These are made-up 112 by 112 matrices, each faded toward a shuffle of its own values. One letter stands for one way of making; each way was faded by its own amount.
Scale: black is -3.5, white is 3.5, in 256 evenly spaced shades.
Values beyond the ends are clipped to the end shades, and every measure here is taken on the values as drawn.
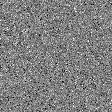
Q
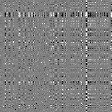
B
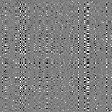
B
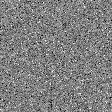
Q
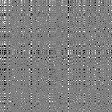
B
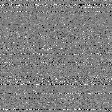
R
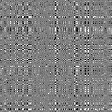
B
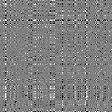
B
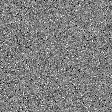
Q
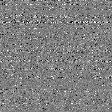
R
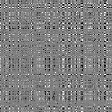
B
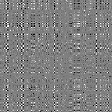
B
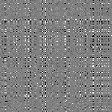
B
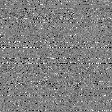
R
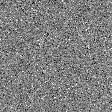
Q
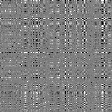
B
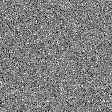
Q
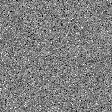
Q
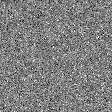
Q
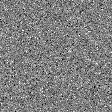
Q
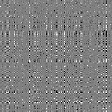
B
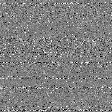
R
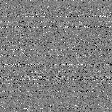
R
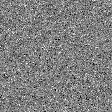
Q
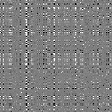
B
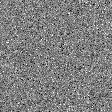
Q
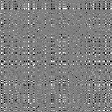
B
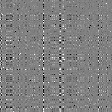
B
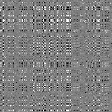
B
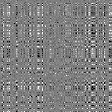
B
